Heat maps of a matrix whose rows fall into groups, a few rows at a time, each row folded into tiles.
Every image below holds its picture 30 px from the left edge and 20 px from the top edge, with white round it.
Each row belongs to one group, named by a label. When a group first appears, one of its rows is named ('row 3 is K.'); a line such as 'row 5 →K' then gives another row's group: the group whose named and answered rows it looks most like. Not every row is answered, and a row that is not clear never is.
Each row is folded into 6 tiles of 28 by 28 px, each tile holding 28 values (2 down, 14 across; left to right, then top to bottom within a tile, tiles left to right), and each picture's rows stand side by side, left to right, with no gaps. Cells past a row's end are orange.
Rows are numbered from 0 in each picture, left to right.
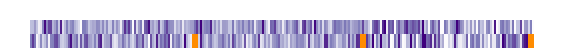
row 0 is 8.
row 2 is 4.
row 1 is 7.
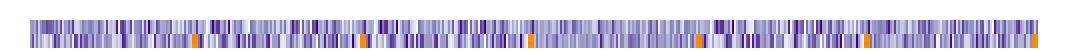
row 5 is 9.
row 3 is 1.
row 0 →8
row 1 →8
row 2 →8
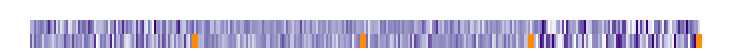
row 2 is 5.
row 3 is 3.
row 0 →9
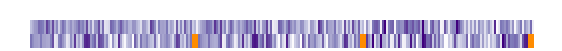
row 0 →4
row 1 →4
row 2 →4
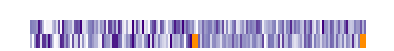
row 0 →3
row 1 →9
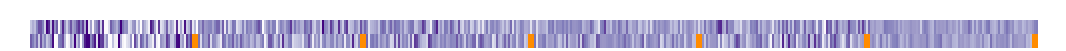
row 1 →9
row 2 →5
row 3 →5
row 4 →9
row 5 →8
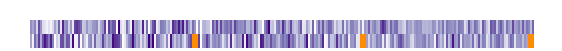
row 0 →3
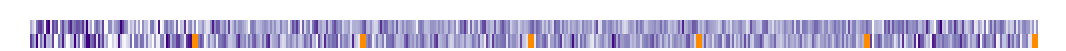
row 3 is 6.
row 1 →8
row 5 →5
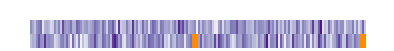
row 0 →3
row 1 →1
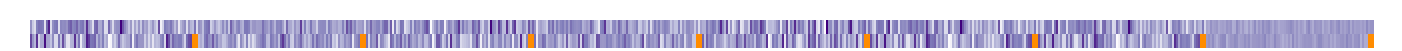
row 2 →9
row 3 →5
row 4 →9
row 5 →4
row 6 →4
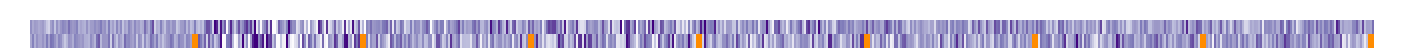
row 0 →1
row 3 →8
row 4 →7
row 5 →9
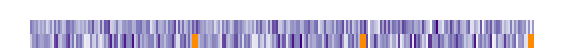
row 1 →6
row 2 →5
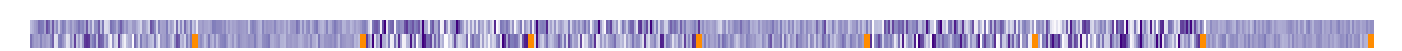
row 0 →4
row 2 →4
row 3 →7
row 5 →5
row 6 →3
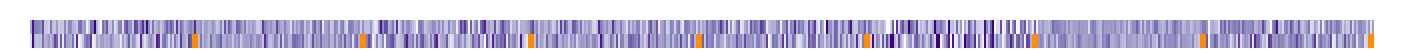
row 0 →7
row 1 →1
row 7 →5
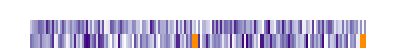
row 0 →4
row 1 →5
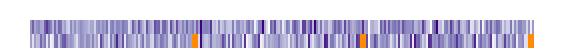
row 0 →9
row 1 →7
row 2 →5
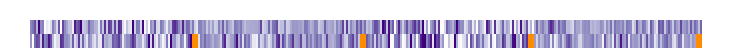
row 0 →3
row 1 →6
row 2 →4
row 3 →9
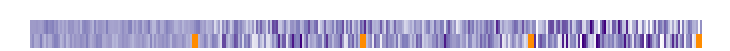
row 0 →8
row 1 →6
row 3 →5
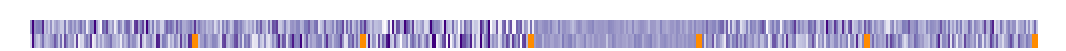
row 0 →7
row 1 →6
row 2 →1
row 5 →1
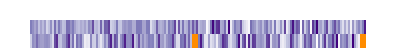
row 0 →6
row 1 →8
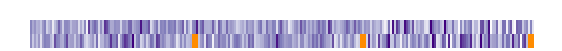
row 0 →6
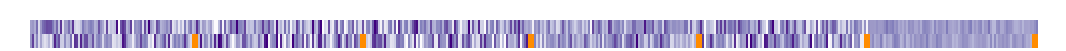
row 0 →8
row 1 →1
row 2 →3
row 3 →6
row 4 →5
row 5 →8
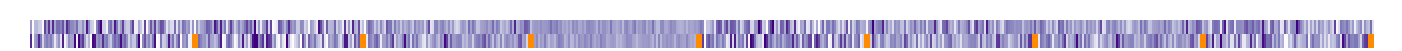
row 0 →5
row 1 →4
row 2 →6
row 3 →8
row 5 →7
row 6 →6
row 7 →4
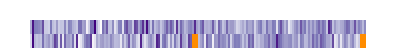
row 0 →7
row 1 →6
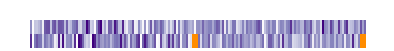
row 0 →5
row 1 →9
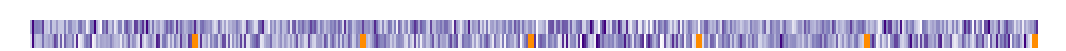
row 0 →7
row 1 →7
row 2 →3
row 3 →5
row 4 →6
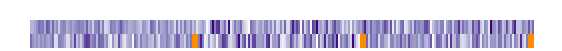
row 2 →9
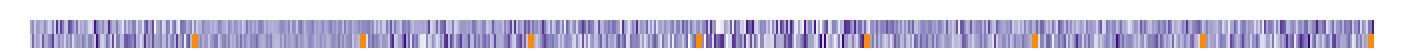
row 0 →1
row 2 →6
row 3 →3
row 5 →8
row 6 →6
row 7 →6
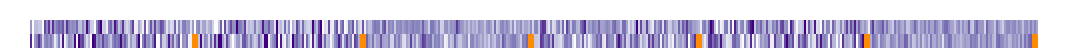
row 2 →4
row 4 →3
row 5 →7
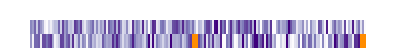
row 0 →3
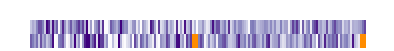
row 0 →4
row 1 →8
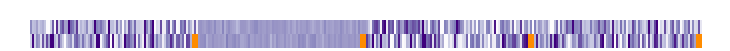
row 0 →1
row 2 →4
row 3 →1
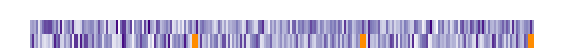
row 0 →8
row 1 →7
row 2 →7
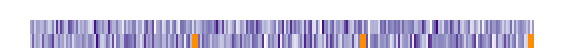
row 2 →5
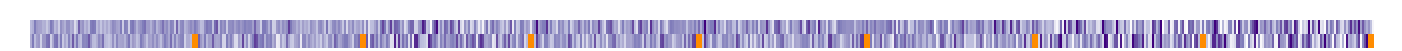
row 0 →7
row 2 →5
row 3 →7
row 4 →7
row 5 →9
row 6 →1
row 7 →3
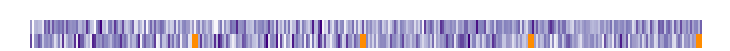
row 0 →5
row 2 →6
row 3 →9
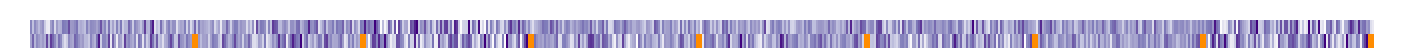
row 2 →3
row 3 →4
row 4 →6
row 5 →3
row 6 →7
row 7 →3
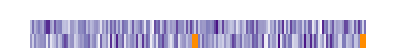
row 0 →9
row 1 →9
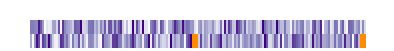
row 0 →3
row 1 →1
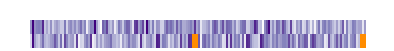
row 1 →5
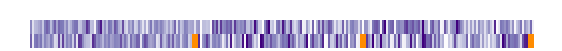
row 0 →5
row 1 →5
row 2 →4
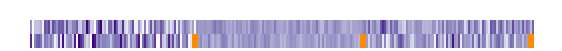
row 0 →5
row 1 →8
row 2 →9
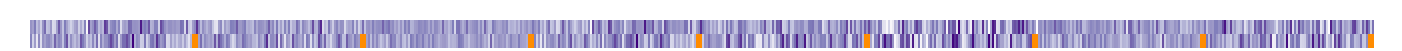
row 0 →6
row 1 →1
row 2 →8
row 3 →6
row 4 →6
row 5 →3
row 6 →8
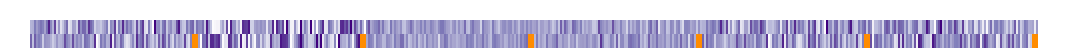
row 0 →9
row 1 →3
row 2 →7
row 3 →1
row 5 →5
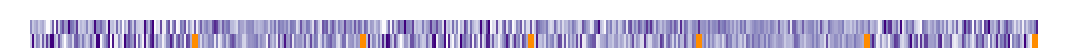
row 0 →1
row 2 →1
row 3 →7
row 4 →8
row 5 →8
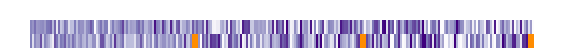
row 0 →9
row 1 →3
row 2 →4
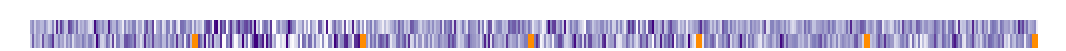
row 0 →1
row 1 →4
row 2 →3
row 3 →8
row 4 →6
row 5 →3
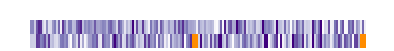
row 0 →3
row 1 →1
